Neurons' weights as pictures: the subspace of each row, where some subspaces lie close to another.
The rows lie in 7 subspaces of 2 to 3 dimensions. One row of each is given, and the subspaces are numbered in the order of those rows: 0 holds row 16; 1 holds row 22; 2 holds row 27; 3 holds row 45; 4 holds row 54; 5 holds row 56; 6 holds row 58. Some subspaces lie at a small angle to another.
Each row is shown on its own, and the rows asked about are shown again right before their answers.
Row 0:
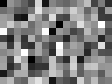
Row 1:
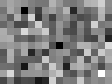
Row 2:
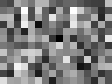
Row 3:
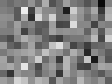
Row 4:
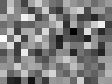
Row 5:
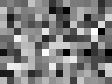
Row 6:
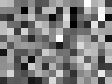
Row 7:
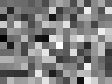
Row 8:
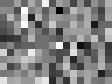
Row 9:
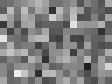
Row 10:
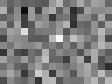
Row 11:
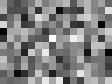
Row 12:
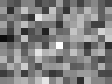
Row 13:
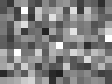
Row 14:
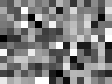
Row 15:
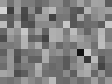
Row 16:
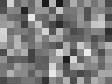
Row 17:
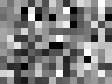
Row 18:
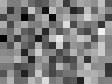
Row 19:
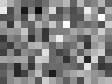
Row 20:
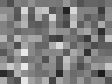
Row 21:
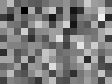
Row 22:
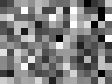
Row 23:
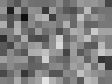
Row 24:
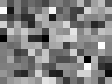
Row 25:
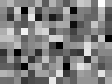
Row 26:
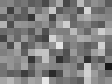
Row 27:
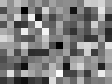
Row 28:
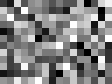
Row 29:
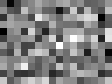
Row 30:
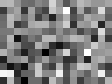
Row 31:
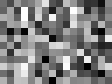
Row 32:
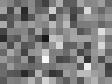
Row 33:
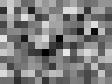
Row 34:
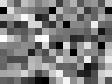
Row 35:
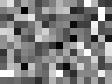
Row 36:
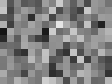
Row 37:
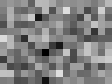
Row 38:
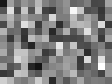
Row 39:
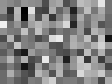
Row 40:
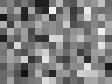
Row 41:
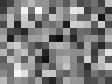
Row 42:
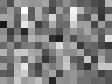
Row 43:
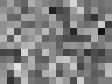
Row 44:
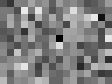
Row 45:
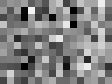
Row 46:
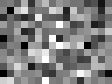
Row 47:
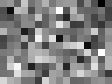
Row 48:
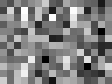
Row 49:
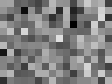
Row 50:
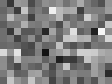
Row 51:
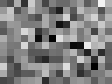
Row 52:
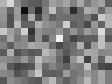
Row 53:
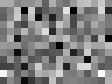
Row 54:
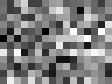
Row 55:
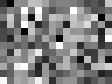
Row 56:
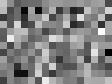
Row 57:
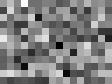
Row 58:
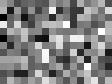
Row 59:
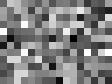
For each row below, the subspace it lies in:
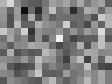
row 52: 5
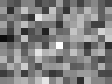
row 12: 3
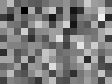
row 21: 1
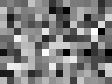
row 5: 4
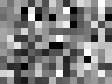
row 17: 3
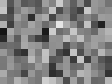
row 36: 0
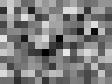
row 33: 4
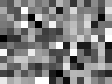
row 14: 0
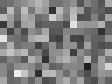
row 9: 6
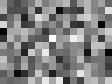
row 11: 5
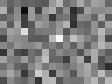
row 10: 6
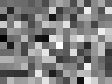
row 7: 6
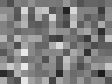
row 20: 4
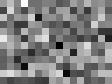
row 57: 6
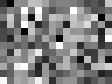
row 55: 5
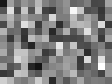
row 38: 0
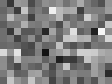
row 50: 4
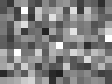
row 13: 4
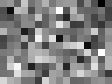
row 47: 1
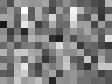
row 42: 6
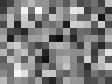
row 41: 5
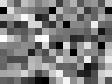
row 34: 0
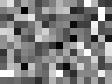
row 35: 1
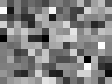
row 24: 0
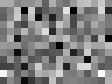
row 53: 4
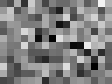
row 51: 1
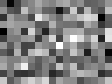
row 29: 5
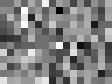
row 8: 0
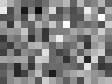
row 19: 5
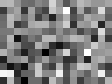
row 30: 4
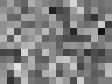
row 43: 4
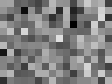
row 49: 1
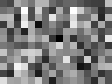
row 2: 6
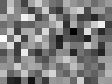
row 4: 4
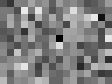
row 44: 5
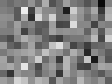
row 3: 3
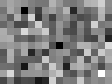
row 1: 2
